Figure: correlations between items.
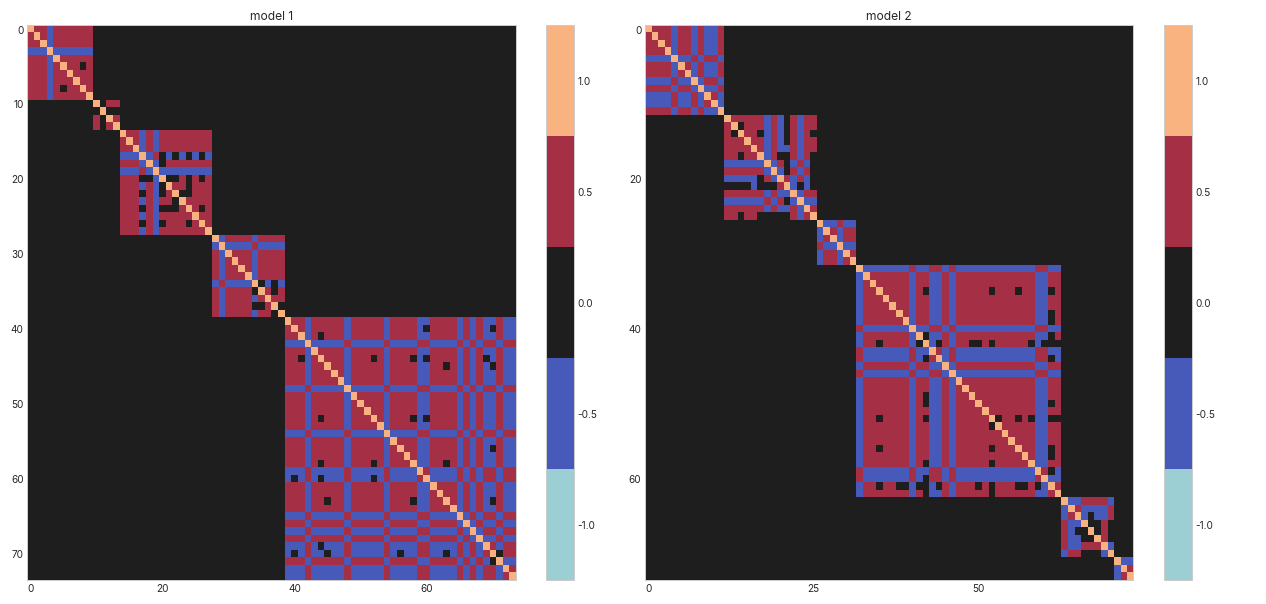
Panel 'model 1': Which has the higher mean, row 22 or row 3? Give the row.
22
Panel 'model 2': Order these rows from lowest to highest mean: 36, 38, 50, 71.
71, 50, 38, 36
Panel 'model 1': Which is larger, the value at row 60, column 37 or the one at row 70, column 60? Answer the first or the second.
the second
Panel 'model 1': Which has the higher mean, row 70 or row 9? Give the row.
9
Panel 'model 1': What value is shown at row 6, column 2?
0.5
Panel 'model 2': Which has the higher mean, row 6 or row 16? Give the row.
16
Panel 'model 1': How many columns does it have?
74
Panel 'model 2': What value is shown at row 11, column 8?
0.5
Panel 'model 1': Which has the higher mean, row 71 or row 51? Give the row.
71
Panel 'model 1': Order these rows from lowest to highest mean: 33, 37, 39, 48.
48, 37, 33, 39
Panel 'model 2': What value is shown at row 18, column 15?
-0.5
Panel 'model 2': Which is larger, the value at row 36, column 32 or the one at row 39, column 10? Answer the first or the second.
the second
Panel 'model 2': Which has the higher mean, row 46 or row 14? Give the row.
14
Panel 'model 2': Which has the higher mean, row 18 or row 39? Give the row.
39
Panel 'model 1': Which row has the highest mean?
40
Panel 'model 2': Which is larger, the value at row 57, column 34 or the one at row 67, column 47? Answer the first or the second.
the first
